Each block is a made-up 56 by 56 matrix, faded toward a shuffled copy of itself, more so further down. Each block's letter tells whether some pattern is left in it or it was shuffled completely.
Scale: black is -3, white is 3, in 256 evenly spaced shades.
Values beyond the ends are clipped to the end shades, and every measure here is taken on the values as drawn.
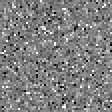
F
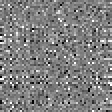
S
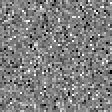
F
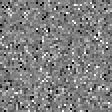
F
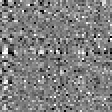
S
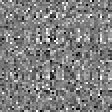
S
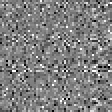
S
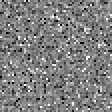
F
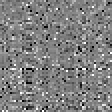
S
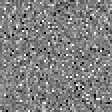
F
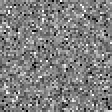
F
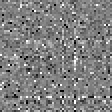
S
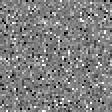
F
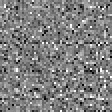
S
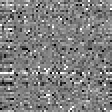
S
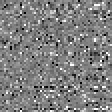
S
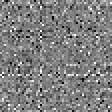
S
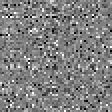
S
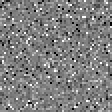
F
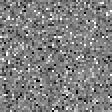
F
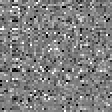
S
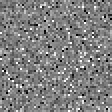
F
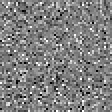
S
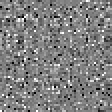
S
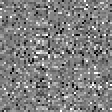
S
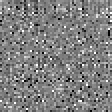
S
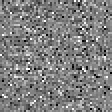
S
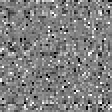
S
